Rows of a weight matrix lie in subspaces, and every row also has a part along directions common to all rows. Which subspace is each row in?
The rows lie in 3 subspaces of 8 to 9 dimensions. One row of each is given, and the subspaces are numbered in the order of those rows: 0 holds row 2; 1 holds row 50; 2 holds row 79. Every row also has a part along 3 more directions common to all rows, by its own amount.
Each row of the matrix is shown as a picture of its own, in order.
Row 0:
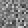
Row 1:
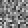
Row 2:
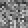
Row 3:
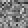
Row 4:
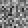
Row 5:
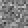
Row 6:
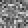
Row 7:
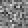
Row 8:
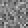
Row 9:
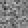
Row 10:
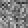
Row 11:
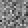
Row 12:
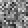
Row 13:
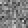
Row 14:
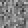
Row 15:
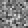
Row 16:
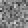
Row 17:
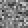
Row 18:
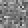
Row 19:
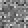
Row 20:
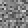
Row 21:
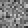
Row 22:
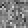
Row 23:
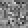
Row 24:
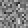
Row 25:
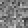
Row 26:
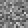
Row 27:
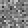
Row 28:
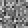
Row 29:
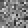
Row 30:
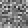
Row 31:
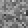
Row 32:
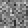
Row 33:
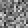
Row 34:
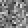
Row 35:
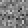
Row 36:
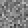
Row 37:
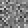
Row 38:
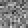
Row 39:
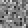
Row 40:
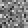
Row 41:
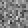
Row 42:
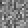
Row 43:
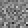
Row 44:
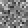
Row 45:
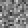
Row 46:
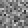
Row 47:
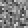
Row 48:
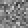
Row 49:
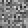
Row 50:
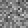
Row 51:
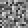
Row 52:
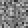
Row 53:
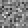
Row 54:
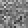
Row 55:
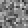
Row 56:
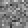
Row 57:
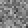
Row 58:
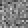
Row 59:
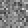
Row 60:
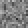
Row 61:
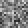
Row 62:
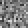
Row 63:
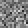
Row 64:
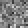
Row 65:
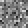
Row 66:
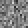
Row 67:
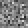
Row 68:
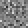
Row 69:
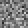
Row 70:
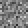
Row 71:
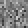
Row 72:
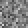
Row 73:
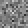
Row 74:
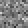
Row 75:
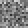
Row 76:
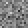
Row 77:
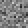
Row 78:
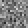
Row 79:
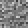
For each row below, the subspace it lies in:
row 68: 0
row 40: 0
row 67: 0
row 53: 2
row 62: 2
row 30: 2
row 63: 1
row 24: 1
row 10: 0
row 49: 2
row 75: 2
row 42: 0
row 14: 0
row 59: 2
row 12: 1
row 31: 1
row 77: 2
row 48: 1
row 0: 1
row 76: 1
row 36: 1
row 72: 1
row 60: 1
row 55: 2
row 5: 0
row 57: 2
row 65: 2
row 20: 2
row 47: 0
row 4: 0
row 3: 0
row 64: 1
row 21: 2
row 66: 0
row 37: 2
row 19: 0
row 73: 1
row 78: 0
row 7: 0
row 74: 2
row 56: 1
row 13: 2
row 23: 0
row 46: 1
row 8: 1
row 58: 0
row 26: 1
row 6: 2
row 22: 0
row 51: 1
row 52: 0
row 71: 0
